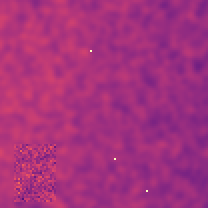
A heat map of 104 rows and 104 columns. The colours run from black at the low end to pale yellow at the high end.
Lone odd cells: 3, each higher than its neighbours. Slope: up to the left. Roughest part: bottom left. Odd patch: rougher, in the bottom left. Stripes: none. Grain: blotchy.
